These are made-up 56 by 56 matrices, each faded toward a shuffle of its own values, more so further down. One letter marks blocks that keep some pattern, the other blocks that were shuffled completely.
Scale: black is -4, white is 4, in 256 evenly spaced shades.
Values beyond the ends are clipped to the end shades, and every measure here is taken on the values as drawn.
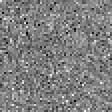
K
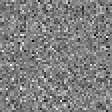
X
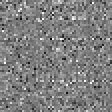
X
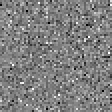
K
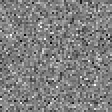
K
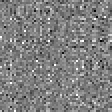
X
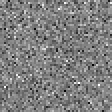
K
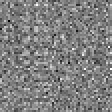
X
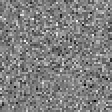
K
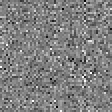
X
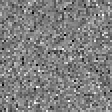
K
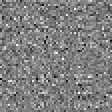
X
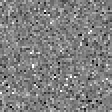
K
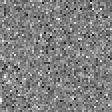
K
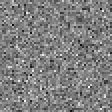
K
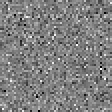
X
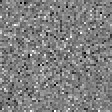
K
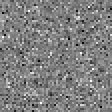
X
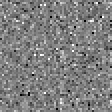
X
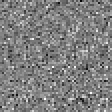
X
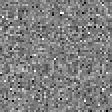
X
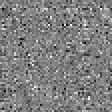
X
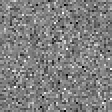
K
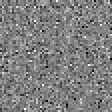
X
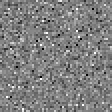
K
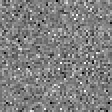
X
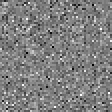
X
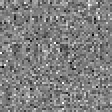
X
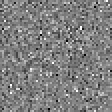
X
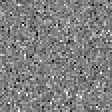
K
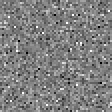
K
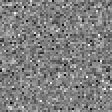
X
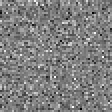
X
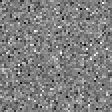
K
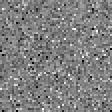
K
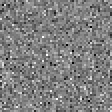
X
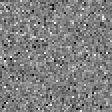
K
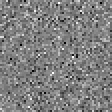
X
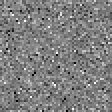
K
